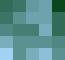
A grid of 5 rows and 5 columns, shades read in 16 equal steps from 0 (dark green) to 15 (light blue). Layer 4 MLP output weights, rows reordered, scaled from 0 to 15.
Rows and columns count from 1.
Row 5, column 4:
13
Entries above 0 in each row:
4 5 5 5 5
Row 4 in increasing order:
7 8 8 8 11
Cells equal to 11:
3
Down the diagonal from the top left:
4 8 6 8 8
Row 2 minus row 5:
-10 0 -1 -3 -4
